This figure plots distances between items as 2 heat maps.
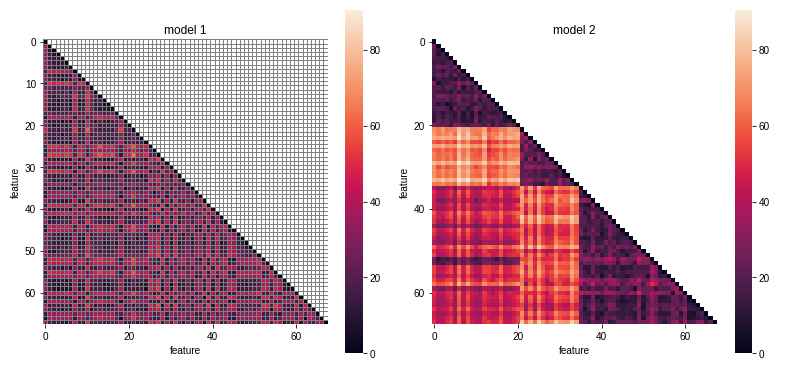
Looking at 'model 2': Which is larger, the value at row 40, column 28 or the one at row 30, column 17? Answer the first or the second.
the second
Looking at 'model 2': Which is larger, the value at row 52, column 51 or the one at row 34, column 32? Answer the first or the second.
the first
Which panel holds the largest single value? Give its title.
model 2
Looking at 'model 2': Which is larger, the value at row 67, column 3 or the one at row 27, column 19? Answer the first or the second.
the second
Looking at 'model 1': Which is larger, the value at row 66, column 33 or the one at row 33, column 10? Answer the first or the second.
the second
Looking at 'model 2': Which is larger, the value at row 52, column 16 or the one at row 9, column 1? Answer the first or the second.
the first
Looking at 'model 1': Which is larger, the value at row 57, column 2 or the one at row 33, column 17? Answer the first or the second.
the second
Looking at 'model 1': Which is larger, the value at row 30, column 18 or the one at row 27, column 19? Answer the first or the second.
the second
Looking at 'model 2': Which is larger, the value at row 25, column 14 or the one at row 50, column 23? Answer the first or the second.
the first
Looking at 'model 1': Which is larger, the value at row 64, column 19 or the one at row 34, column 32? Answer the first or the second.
the second
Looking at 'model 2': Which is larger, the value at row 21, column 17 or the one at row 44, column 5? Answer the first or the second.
the first
